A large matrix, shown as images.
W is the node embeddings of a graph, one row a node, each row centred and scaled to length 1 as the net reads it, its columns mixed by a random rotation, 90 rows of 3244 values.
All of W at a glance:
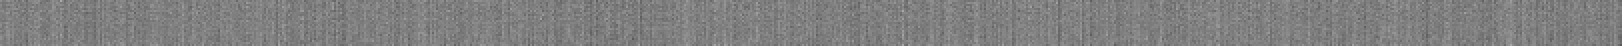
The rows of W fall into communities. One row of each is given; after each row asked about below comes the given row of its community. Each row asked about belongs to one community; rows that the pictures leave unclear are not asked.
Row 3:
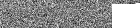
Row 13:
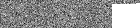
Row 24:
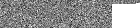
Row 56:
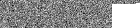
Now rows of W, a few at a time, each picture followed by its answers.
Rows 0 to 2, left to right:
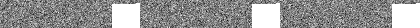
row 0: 3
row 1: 24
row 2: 3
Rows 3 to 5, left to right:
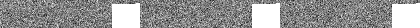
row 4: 24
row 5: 13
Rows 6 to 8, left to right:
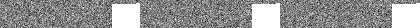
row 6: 24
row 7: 13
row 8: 56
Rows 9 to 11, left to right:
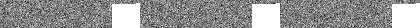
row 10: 56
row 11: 13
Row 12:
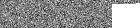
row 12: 13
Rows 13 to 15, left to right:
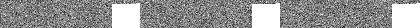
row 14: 56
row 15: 13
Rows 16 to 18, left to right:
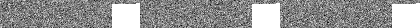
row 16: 56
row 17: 13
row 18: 3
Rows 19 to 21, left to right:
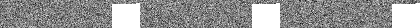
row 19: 56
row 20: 3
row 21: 3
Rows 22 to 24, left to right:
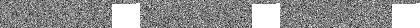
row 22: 13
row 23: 3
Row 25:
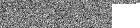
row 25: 56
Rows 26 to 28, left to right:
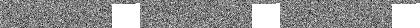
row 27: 24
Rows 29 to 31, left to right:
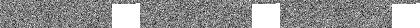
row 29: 24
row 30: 13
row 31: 56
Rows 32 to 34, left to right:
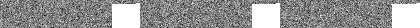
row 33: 3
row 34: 24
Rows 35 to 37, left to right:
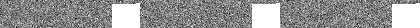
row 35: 13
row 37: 13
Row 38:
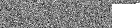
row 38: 3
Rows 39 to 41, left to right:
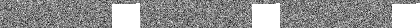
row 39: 3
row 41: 24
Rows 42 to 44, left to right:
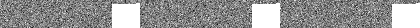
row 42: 24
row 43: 13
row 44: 24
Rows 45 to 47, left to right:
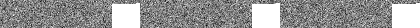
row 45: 56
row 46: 3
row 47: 56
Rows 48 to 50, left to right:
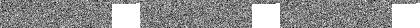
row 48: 24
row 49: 3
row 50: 13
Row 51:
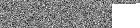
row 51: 56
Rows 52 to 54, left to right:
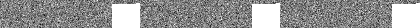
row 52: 3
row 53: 24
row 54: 24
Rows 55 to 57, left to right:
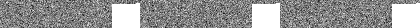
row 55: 3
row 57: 24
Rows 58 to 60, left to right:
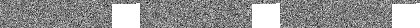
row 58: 24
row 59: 13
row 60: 56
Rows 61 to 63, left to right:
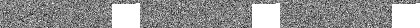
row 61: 3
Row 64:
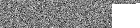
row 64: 56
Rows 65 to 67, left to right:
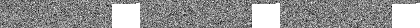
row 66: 3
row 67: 24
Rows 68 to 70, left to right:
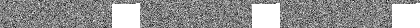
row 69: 3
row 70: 3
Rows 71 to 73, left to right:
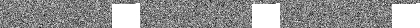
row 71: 3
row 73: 3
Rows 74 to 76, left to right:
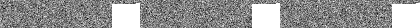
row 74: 56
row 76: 3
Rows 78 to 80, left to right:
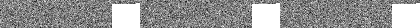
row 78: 3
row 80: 24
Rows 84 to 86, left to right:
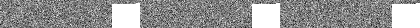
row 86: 24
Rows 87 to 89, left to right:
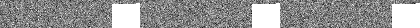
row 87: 13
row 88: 13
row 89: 3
